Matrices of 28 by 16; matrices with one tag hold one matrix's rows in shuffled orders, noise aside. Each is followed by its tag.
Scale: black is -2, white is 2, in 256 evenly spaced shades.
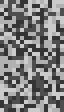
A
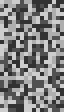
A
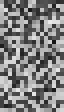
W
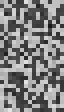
A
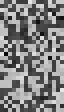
W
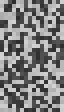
A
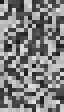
A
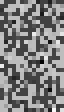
W
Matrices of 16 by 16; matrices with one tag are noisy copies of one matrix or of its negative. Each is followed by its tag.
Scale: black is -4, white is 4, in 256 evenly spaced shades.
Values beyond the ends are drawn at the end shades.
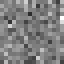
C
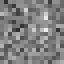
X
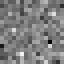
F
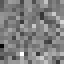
F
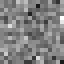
C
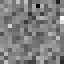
C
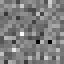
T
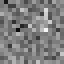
X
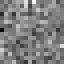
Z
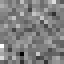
F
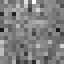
Z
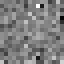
C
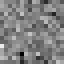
F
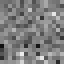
F
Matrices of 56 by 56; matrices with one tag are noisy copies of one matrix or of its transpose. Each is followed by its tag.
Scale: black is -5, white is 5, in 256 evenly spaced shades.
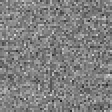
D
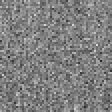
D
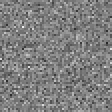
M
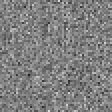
M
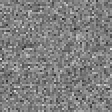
M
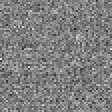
M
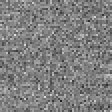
D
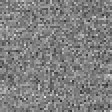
D
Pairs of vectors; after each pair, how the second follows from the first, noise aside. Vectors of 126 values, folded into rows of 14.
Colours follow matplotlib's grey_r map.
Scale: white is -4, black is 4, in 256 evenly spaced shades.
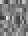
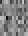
sign-scrambled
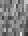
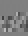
partly zeroed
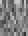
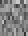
sign-scrambled
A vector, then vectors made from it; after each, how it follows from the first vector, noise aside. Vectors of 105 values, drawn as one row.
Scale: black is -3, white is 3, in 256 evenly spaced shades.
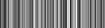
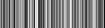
reversed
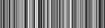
reversed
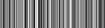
reversed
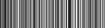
sign-scrambled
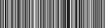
sign-scrambled
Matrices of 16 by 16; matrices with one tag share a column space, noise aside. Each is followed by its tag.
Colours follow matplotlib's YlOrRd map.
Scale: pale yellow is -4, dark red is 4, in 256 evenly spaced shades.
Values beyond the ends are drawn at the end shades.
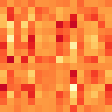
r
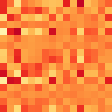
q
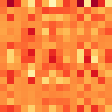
q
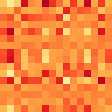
q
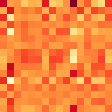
q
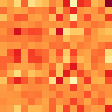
q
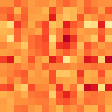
r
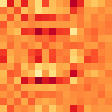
q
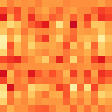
r
